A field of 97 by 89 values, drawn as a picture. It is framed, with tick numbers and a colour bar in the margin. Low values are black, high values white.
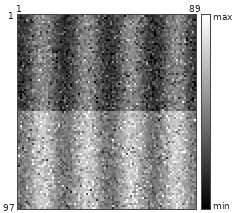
The values follow a bell shape. Stripes running up and down repeat 4 times from left to right. A horizontal seam about 50% of the way down splits the table, and the bottom part is higher.
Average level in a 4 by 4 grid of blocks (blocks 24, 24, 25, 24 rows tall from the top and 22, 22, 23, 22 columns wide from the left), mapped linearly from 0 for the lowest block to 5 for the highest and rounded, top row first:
0 0 0 0
0 0 0 0
5 5 5 5
5 5 5 5
